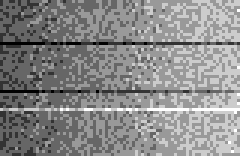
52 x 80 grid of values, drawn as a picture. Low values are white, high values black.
Odd lines: rows 15, 31 and 37. Ninth with the lowest average: bottom right. Slope: up to the left.
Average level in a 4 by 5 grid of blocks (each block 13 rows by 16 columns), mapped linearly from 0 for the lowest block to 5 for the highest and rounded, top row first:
53210 | 54310 | 53210 | 53210
